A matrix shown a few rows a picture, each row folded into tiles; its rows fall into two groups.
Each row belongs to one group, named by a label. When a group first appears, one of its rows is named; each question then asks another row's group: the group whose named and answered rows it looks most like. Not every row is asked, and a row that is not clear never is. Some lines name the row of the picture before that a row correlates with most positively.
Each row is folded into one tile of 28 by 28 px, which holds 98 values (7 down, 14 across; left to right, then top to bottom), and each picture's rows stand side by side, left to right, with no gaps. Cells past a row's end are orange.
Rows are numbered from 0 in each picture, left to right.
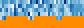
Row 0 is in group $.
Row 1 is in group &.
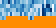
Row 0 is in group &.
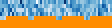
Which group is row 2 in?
&
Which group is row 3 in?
$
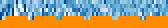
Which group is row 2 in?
&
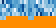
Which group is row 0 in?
&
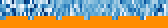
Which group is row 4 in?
&
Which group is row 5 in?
$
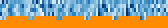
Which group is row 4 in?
$
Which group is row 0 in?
&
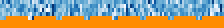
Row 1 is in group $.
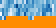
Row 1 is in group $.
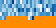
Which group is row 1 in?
$
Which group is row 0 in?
&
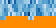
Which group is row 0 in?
&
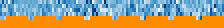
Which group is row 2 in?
&
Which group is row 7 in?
$
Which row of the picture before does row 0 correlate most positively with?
1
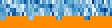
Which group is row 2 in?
&
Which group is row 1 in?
&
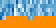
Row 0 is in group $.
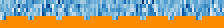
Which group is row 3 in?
$
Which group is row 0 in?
$
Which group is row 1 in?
$
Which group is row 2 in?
&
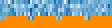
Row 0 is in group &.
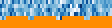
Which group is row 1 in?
&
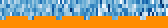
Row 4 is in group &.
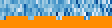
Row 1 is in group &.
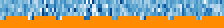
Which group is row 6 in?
$
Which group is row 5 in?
$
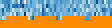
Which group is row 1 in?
$
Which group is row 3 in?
&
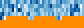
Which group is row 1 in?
&
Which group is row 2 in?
$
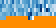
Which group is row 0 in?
&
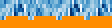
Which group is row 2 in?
$
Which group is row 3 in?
$
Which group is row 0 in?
$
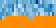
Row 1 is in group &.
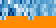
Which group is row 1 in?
&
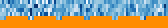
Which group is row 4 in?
$
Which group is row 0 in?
&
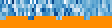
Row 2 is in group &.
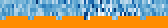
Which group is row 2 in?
&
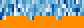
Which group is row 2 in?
&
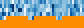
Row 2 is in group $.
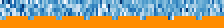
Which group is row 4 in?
&
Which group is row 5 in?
$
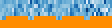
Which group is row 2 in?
$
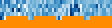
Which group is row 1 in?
$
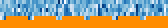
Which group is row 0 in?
$
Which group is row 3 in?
$
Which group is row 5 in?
$
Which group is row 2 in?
&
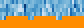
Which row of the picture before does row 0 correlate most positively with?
4
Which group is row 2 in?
$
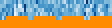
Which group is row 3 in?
&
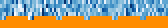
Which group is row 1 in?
$
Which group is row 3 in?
&
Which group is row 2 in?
&
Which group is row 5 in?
&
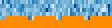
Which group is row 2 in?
$
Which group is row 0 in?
&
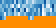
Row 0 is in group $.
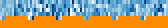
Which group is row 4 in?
$
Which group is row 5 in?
$
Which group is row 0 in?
$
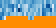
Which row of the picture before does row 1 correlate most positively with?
0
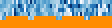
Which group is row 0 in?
$
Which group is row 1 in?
&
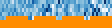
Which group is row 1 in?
$
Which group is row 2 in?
&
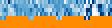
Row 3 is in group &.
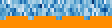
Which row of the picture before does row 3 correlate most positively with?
0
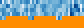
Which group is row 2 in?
$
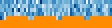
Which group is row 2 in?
$
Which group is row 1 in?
&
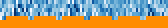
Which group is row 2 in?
$
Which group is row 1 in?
&
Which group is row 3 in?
&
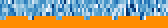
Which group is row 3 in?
$
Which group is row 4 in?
$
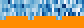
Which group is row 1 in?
$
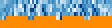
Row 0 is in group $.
